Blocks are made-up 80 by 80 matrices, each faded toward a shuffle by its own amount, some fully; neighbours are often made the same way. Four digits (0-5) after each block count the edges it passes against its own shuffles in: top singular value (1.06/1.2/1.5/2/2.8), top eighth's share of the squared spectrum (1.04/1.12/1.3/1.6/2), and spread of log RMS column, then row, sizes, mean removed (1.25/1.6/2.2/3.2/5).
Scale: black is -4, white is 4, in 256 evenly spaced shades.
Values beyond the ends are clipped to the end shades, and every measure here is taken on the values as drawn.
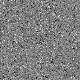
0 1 2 0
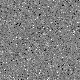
0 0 0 0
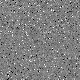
0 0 0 0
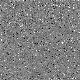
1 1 0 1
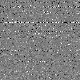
3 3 0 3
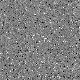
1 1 0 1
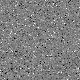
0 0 0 0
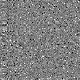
3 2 1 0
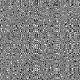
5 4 2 2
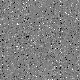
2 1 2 0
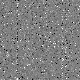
2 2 1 0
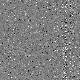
2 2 2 0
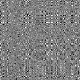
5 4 3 3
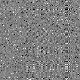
4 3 2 2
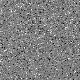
3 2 0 0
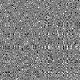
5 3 2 2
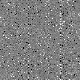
4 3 2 1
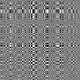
5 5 4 4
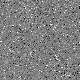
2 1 0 0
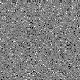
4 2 1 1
